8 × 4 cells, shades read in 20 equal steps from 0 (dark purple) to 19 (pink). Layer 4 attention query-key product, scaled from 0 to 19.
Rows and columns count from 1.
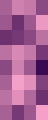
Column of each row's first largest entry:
2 4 4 2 2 2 2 4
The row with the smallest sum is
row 3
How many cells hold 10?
4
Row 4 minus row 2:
3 11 4 -12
